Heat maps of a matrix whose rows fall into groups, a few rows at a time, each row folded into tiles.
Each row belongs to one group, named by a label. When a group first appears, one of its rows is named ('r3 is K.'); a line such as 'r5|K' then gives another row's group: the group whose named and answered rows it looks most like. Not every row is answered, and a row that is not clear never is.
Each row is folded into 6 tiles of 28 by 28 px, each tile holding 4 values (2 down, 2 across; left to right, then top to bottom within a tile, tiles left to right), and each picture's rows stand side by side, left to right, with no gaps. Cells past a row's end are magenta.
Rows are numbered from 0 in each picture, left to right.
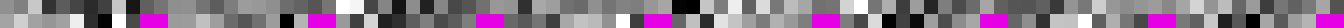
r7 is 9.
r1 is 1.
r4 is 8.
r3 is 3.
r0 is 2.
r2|9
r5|9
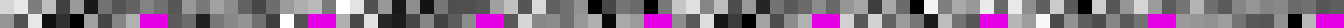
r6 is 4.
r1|3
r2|9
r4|9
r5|4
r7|1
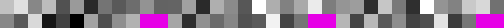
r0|9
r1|4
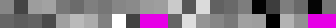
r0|3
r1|2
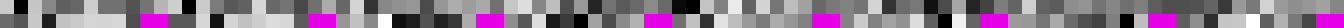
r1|3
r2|1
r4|8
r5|2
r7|8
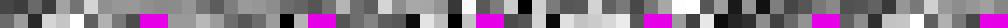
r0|8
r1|1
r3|3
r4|9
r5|8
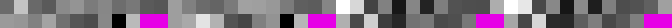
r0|1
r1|1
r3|9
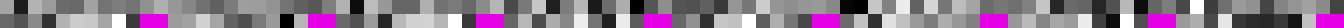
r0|3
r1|1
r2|3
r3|2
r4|8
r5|8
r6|2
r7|1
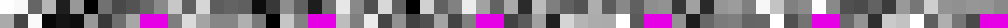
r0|9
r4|4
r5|8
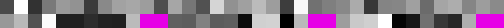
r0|1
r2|1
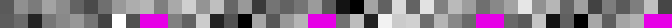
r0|3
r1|9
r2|8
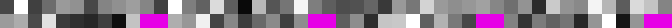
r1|4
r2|8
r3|4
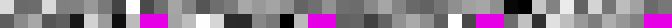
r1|1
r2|3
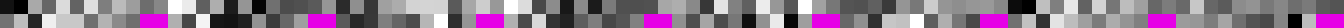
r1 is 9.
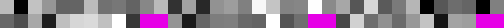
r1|4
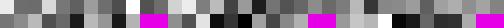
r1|9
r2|1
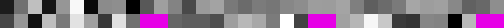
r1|3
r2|1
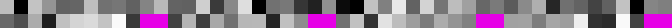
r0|3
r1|2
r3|2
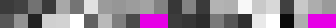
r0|8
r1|4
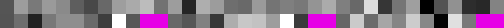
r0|3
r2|2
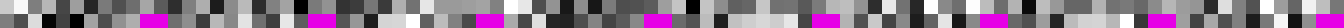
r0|9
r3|9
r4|3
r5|4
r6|3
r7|4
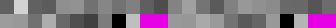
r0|1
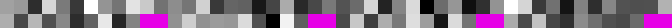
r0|4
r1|2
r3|9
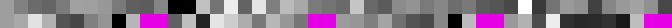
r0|1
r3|1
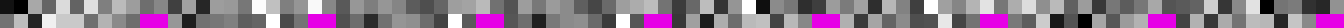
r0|8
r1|4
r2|3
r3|3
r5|4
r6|9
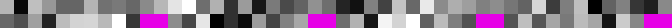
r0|3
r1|9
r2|8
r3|2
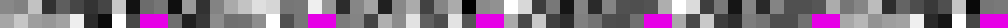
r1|4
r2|2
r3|9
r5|2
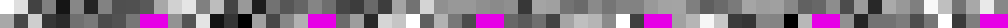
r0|9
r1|9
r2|8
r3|3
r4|1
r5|4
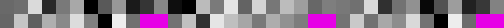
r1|8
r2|2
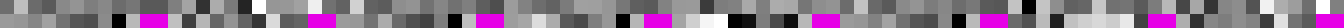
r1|4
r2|1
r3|1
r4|1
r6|3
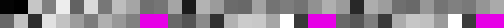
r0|8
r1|3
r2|3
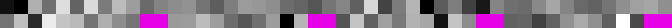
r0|8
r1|1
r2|2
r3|3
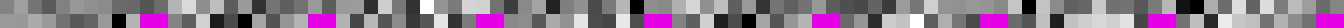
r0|1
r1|9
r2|4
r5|8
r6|3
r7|8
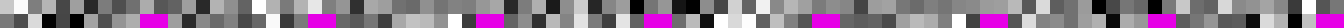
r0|9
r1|4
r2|3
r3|2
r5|3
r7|4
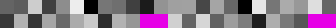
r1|4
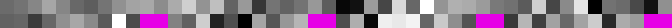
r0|3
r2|8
